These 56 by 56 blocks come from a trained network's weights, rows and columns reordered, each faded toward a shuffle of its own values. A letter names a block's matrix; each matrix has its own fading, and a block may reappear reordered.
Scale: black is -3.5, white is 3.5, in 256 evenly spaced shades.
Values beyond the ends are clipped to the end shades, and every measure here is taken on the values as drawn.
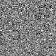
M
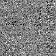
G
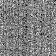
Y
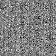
Y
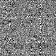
G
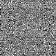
G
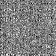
Y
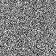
M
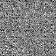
G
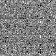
G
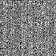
Y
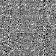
G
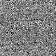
G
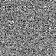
M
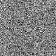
M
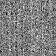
Y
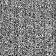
Y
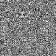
M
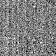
Y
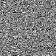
M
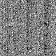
Y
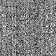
Y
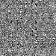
G
